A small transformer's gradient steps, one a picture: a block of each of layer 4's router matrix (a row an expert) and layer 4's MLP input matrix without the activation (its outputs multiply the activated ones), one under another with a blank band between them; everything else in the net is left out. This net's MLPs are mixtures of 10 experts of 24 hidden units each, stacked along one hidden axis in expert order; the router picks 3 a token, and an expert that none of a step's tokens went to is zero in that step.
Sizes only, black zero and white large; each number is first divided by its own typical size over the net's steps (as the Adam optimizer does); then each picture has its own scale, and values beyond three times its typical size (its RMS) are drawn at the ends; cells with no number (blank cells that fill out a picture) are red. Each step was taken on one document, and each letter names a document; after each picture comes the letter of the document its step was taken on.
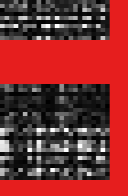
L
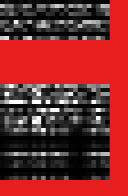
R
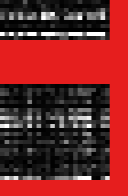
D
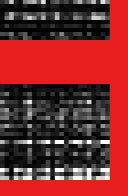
D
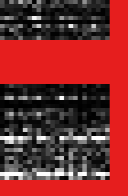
L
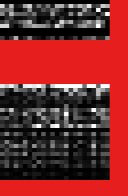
R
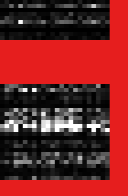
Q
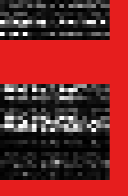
Q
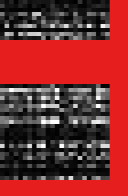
D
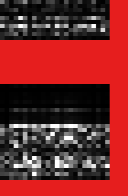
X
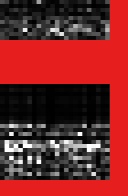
X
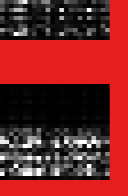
X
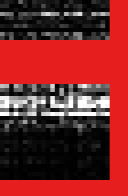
D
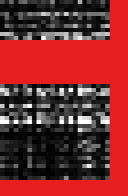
D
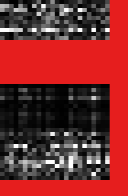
X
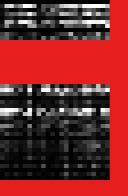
D
